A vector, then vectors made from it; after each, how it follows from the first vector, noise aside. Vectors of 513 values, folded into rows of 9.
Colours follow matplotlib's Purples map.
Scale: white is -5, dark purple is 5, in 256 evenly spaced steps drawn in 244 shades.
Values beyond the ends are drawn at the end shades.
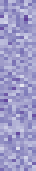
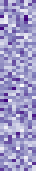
scaled up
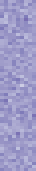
shrunk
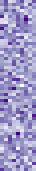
scaled up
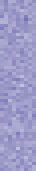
shrunk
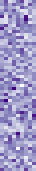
scaled up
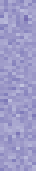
shrunk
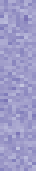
shrunk
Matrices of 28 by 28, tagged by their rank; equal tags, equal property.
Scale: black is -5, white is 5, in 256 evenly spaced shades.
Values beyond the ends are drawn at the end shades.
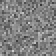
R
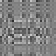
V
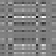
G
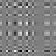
G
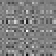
V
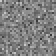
R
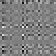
V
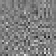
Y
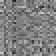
Y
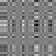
G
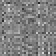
Y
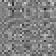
Y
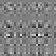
V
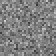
R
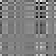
G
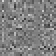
Y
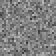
R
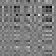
V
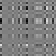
G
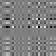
G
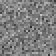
R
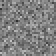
R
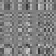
V
